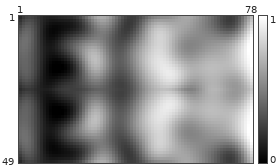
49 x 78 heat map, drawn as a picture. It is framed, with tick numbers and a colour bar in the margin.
Lone odd cells: none. Mirror symmetry: top to bottom. Ninth with the lowest average: middle left. Slope: up to the right.
